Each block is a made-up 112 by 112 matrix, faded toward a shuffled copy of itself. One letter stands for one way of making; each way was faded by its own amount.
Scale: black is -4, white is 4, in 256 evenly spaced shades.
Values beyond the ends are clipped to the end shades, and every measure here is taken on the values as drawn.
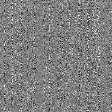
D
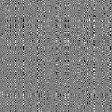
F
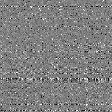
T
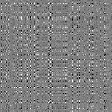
F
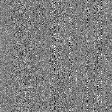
D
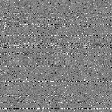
T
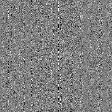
D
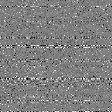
T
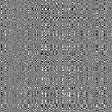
F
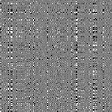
F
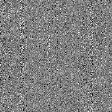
D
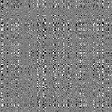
F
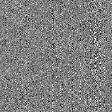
D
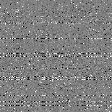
T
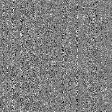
D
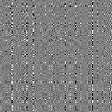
F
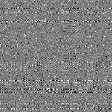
T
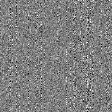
D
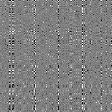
F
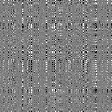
F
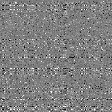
T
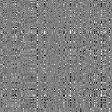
F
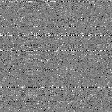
T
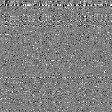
T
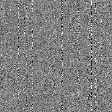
D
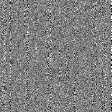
D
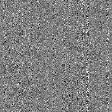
D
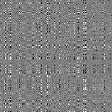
F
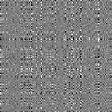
F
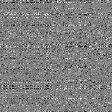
T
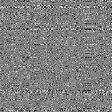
T
